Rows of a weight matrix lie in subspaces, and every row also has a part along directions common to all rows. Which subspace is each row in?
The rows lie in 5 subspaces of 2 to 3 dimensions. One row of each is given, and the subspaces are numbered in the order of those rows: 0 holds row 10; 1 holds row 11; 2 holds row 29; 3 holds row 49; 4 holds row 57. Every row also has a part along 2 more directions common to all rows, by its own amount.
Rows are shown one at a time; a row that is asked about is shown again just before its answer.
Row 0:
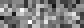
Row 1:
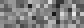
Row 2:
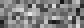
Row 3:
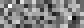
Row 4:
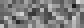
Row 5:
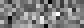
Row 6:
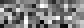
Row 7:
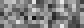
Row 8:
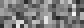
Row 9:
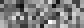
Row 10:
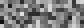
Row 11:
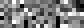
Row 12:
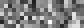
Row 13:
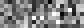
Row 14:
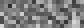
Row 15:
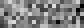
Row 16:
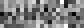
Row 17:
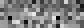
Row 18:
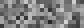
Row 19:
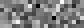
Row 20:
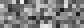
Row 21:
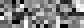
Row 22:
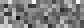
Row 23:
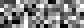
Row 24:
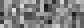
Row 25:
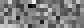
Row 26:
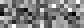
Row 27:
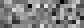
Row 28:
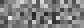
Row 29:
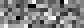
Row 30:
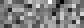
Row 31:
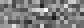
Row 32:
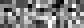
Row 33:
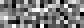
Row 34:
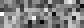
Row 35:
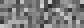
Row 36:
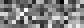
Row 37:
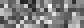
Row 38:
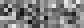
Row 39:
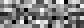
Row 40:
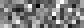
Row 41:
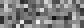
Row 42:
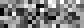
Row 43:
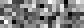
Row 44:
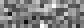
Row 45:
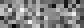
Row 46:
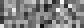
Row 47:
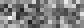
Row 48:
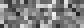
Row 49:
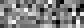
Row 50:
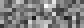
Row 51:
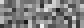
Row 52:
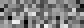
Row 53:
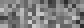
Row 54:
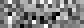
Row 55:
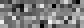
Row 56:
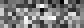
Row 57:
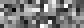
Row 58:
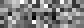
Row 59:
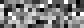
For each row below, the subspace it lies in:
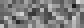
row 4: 0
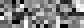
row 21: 1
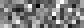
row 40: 3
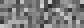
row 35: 4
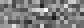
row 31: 4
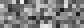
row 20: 4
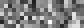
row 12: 0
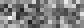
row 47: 2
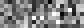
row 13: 3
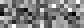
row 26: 2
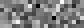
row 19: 3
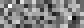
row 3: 0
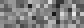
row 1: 3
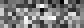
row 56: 2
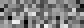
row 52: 1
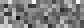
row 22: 2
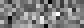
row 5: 1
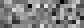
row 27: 3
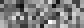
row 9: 3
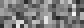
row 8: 0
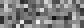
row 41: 0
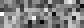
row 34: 4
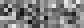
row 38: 2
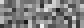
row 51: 4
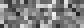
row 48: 4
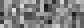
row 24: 4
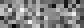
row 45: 2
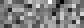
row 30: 3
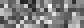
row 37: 0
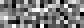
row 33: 4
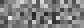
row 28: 1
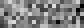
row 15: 3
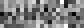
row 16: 4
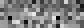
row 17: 1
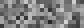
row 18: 0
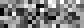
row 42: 2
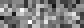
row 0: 2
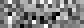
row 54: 1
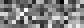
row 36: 0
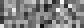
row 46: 4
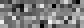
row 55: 3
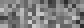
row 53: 2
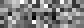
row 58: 1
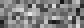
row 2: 3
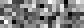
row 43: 1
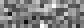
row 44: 4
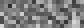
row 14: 0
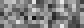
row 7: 0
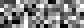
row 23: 1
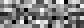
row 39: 0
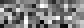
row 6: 1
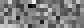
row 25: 2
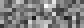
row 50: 4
